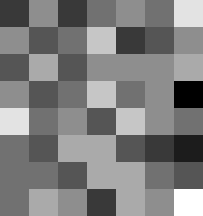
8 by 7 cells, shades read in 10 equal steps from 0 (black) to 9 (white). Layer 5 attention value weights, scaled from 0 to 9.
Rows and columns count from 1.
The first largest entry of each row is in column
7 4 2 4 1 3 4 7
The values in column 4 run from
2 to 7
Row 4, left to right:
5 3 4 7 4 5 0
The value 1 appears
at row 6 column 7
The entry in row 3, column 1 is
3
